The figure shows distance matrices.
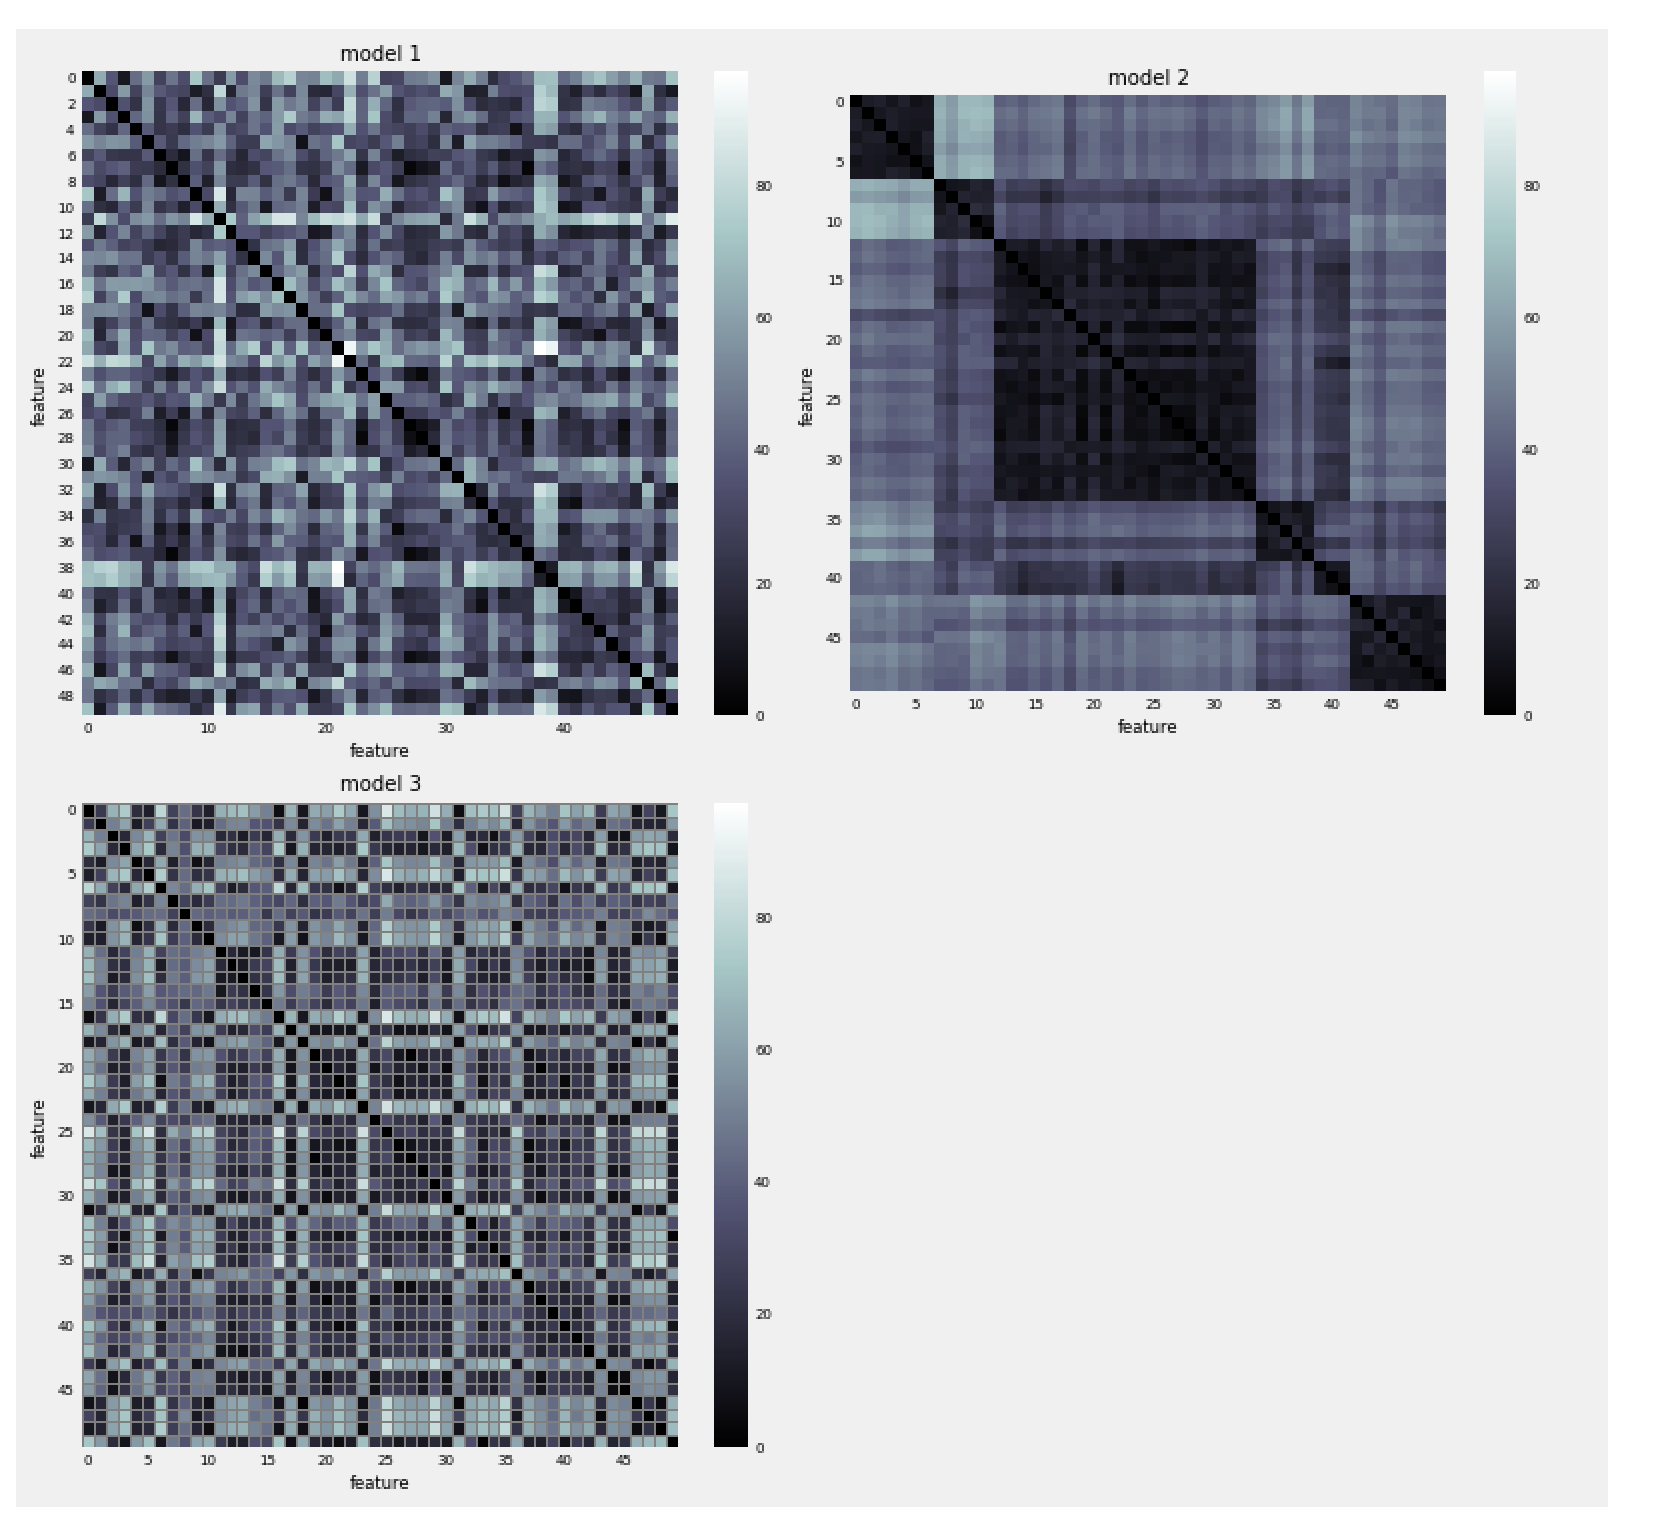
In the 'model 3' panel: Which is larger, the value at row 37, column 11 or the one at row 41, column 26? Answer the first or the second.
the first
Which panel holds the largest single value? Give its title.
model 1
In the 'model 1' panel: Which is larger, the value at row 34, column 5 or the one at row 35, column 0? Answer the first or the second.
the first
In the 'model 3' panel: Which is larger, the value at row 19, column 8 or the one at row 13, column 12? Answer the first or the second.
the first
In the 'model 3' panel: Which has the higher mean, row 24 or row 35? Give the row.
35
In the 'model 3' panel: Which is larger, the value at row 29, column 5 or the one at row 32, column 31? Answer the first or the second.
the first
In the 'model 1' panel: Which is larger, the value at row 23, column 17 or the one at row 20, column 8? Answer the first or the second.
the first
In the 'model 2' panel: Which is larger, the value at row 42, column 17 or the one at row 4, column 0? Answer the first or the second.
the first
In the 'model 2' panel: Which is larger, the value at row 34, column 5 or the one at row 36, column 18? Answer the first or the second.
the first
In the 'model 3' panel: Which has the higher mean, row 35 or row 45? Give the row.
35
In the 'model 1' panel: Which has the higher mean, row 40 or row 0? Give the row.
0
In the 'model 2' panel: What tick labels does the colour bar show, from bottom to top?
0, 20, 40, 60, 80
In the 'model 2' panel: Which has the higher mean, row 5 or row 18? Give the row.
5
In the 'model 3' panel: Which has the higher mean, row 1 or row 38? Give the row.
1
